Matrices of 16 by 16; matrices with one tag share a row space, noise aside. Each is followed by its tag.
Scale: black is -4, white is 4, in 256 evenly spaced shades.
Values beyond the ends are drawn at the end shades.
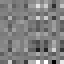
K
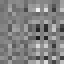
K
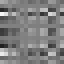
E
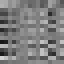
E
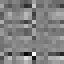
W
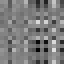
K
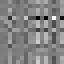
K
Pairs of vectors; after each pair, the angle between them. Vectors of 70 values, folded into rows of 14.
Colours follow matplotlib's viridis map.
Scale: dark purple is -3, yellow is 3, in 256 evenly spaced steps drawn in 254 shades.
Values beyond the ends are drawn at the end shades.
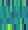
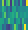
nearly opposite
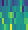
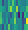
orthogonal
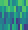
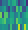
nearly opposite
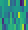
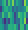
partly aligned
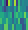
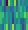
nearly parallel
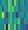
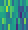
partly aligned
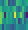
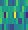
nearly parallel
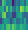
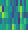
partly aligned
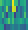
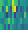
nearly parallel
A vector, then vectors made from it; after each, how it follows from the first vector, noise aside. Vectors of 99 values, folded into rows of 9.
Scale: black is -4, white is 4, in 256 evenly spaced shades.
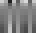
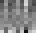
reversed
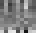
reversed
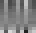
reversed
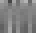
shrunk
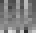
reversed
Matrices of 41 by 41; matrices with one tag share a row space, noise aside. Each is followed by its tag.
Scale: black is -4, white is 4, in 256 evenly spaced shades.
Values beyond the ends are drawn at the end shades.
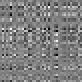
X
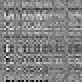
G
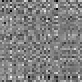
X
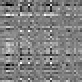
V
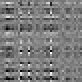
V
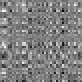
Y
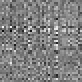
X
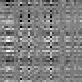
V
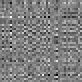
X
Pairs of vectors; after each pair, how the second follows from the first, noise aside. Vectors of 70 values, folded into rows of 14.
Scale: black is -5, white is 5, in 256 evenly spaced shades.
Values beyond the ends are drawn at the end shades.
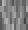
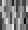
scaled up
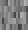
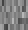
shuffled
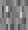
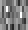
scaled up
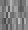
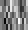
scaled up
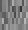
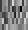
scaled up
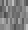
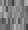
negated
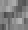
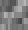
negated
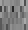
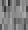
shuffled
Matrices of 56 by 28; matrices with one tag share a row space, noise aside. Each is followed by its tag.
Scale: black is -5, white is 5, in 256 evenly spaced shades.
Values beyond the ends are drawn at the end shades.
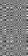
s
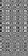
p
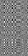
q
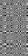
s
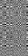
s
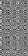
p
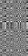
s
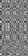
p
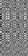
p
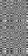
s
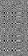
q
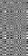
s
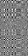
q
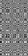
p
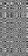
s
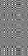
q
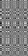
p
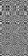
p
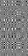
q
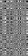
s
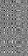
q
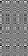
p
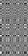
p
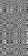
s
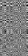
s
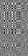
q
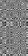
s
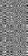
s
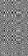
q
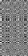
p
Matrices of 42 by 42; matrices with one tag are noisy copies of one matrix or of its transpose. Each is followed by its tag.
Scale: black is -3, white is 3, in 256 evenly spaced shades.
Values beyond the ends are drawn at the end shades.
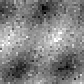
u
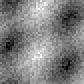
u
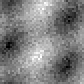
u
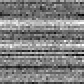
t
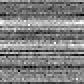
t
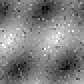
u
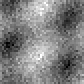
u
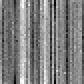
t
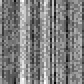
t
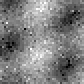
u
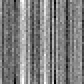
t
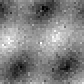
u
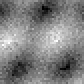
u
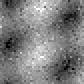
u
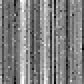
t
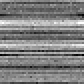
t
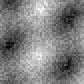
u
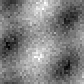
u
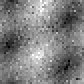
u
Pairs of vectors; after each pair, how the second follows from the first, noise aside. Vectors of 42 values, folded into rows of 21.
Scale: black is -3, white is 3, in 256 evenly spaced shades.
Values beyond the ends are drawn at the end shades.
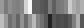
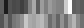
wrapped around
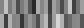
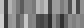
shuffled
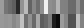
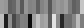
shuffled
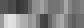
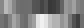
wrapped around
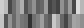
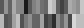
wrapped around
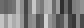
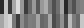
shuffled
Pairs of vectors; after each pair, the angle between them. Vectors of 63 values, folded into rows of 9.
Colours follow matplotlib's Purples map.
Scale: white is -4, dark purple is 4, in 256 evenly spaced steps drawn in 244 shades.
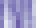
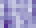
nearly opposite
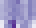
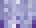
nearly opposite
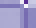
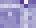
nearly opposite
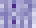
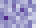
partly aligned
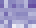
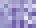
partly opposed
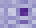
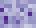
orthogonal
